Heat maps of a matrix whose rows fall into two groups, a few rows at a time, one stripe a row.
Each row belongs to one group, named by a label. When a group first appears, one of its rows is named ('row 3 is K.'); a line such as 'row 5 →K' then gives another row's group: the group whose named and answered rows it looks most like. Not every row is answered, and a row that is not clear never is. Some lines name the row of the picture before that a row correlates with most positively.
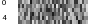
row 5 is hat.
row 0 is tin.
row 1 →hat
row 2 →hat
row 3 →tin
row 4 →tin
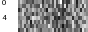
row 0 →tin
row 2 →hat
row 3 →tin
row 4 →hat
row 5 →tin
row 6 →tin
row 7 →hat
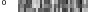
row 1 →hat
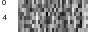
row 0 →hat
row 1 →hat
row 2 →tin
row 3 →hat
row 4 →hat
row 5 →hat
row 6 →hat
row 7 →tin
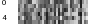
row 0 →hat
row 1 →hat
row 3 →hat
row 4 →hat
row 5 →hat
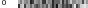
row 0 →tin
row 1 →tin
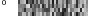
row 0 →tin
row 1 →tin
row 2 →hat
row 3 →tin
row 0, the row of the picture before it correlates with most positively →1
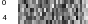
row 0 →hat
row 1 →hat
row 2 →tin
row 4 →tin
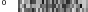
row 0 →tin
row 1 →hat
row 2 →tin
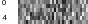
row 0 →tin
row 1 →hat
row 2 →hat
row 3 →tin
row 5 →hat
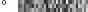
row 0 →hat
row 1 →tin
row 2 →hat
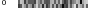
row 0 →hat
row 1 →tin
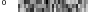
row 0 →hat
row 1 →tin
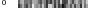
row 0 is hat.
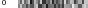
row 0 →tin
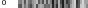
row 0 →tin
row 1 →tin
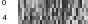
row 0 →hat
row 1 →hat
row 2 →tin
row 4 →tin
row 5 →hat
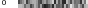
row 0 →hat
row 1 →tin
